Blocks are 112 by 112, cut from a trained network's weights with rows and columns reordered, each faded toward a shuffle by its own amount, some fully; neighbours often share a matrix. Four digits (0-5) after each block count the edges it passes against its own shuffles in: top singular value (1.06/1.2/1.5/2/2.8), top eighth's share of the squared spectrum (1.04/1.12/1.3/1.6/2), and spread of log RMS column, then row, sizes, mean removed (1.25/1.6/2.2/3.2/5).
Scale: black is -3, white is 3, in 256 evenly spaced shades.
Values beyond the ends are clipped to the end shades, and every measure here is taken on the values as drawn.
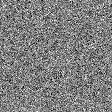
0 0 0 0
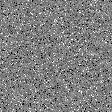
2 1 0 0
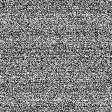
3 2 0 1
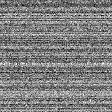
5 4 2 3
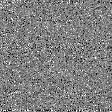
3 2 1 2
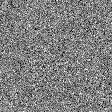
1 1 0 0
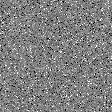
1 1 0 0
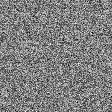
0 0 0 0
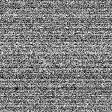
4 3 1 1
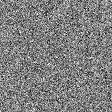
0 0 0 0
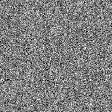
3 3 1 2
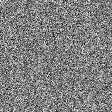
0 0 0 0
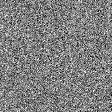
2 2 0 1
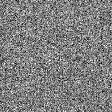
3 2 0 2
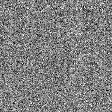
2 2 0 1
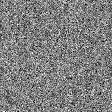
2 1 0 0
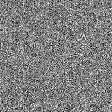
3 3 0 2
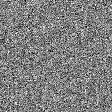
2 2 0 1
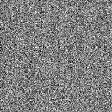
3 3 0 2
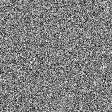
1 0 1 0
